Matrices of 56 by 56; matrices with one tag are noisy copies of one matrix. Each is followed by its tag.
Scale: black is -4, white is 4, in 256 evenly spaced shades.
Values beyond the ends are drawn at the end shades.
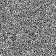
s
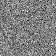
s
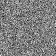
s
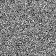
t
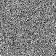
s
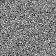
t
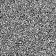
t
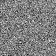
t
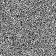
s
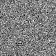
t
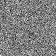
s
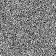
s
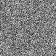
s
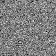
t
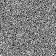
s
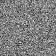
t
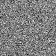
t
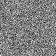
s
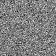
t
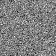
t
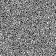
s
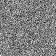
s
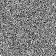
s
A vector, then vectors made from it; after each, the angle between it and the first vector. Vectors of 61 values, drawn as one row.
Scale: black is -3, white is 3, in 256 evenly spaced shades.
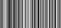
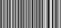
orthogonal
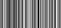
nearly parallel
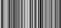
partly aligned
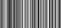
nearly parallel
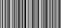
partly aligned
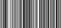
nearly opposite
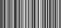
partly aligned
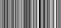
partly opposed
